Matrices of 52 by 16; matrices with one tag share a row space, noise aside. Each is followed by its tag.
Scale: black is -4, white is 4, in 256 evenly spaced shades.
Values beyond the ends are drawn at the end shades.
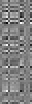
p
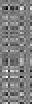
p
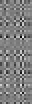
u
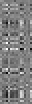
p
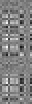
p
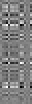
p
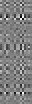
u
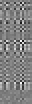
u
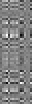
p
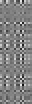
u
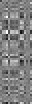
p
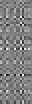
u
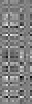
p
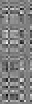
p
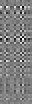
u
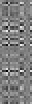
p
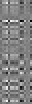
p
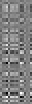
p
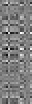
p
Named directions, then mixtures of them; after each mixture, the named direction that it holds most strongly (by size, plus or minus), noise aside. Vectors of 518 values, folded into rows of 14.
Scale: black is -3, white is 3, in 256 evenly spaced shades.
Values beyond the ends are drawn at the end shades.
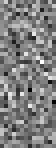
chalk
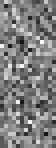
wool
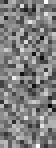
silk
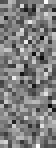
silk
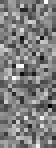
silk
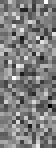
silk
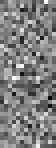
silk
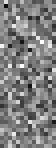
wool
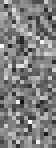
wool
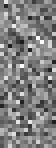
wool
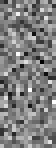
chalk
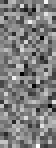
silk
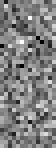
wool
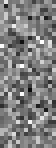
wool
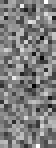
silk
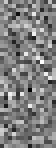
chalk
